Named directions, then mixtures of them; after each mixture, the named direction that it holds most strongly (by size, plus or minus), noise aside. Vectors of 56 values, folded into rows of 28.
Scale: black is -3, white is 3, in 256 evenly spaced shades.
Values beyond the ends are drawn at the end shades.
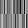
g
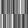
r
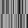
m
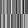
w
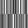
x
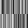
r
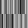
r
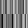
r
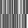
m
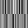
x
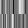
r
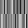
g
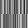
m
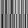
g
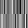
g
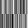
r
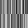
w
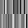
g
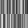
w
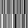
g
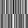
x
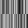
m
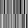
g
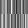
w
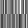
g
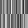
w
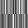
x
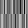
g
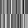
w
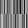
g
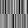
x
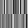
x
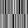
x
